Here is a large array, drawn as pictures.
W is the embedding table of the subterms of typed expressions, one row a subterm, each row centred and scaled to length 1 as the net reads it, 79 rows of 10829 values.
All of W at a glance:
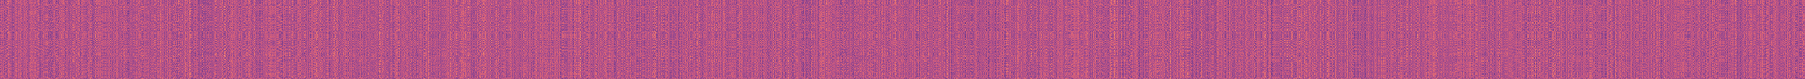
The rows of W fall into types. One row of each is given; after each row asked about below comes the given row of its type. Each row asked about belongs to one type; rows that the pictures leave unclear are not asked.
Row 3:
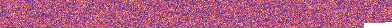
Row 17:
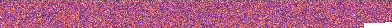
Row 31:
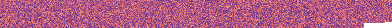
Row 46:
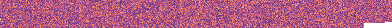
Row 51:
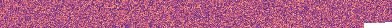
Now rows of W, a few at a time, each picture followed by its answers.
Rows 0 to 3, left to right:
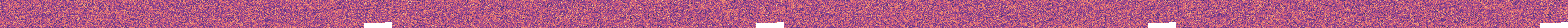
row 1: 31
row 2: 3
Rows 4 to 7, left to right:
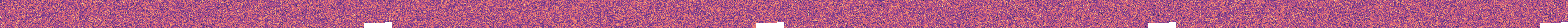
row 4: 17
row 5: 51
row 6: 46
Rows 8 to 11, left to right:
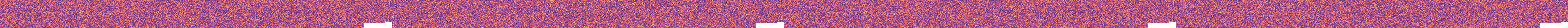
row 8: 31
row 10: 31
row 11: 3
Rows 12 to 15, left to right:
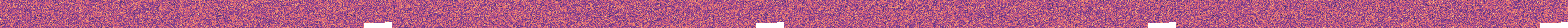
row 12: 46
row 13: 3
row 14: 51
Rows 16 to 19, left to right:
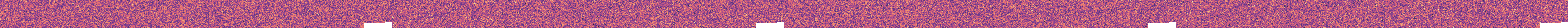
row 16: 51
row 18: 31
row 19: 51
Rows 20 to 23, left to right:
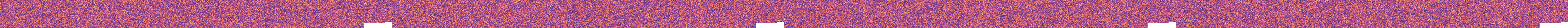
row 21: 3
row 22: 46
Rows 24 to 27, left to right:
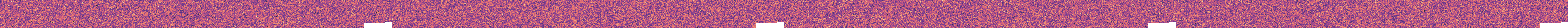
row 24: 51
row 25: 51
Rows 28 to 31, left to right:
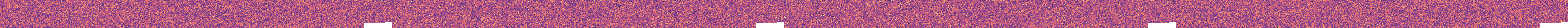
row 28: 3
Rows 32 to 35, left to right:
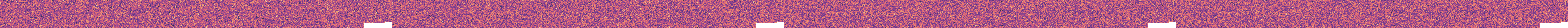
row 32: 46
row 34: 31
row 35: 31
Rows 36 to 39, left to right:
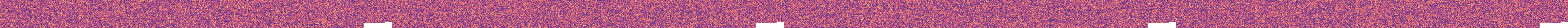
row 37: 31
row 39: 46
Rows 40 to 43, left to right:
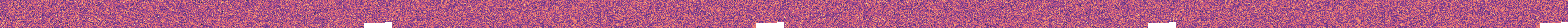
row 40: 17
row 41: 51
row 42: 17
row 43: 51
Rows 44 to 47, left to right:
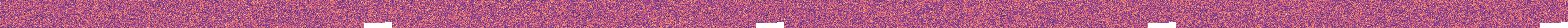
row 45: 51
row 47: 31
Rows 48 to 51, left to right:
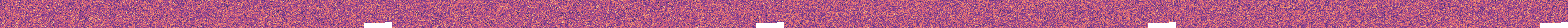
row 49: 3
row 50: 31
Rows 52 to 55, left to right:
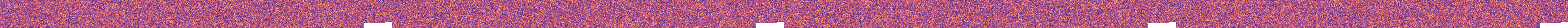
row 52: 3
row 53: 17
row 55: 46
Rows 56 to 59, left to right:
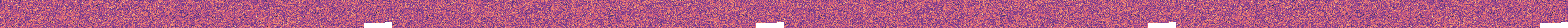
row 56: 51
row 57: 46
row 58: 46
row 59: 51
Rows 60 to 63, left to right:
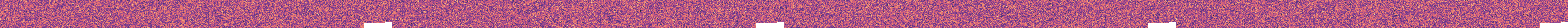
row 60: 51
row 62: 3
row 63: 46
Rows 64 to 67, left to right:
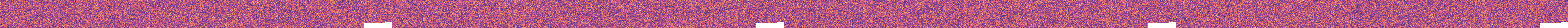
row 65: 31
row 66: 46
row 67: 3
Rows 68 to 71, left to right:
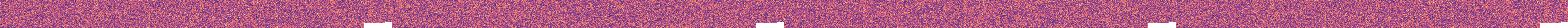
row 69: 3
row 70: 46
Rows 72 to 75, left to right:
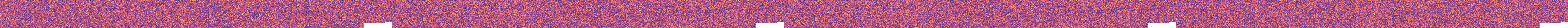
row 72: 31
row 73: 31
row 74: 31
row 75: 46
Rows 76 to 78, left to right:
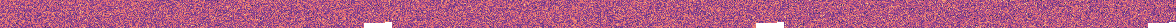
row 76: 31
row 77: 51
